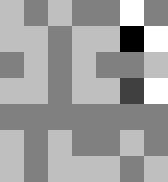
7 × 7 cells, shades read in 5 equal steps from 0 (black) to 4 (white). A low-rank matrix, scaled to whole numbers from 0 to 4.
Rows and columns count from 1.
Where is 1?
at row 4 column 6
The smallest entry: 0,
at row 2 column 6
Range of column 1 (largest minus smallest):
1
